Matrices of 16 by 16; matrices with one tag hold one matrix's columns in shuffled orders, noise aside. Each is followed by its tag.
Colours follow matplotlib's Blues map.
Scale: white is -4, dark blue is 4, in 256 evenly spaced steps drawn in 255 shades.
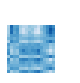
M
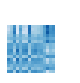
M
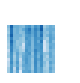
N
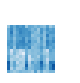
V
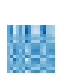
M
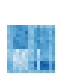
V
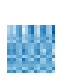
M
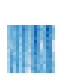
N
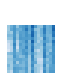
N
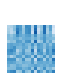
M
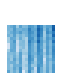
N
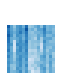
N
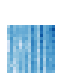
N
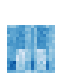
V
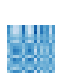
M
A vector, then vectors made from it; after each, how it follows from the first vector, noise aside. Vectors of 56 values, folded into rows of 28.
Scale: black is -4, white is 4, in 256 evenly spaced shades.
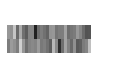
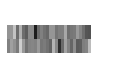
copied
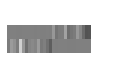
partly zeroed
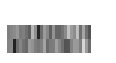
wrapped around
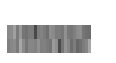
shrunk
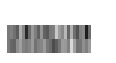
wrapped around
